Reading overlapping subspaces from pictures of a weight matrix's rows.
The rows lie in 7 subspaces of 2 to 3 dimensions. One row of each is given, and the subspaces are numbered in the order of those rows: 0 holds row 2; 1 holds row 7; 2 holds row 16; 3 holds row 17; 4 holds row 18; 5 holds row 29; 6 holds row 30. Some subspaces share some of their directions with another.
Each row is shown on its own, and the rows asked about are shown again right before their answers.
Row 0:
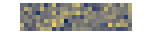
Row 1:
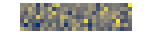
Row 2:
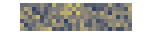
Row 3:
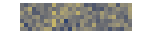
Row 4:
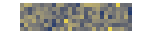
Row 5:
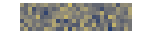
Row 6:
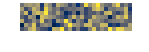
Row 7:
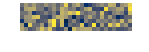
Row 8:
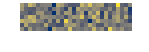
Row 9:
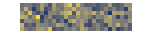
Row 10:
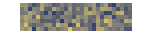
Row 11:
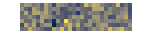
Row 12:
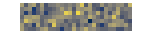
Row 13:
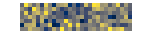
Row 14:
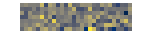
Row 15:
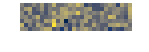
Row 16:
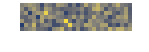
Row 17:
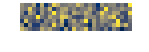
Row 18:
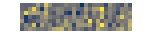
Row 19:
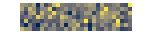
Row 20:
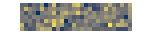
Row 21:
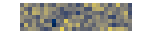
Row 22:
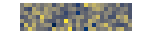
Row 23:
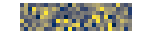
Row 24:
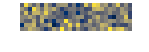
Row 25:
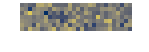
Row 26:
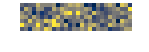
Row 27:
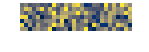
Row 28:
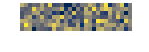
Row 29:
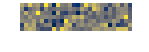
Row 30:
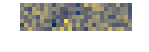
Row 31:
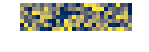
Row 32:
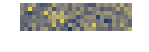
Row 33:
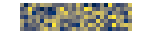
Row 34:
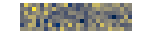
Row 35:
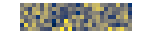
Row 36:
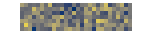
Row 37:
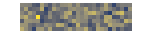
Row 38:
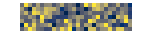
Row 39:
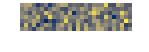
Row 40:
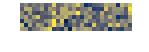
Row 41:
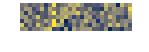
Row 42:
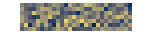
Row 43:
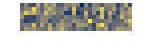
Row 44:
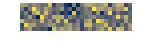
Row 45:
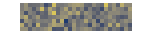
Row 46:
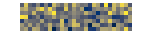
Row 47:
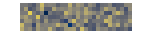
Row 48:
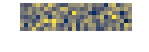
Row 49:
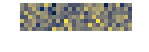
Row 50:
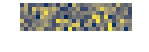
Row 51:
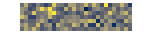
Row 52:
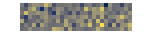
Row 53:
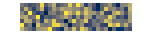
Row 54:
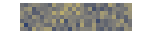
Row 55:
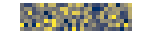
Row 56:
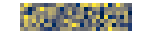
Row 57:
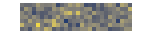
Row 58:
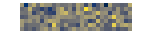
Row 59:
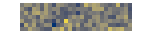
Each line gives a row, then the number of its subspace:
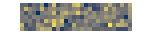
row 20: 5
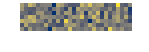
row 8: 4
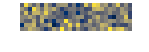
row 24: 1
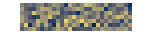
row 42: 1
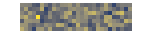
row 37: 2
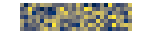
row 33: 4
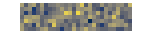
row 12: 4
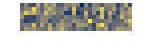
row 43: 4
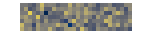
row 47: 2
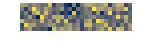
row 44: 0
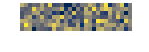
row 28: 0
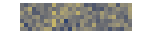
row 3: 0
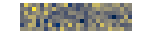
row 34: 1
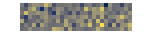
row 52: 4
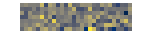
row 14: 6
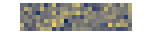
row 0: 5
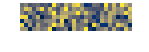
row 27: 6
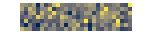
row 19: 3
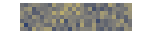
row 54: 0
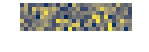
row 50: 5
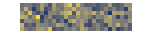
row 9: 0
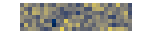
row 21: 6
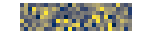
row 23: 5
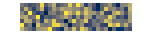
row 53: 2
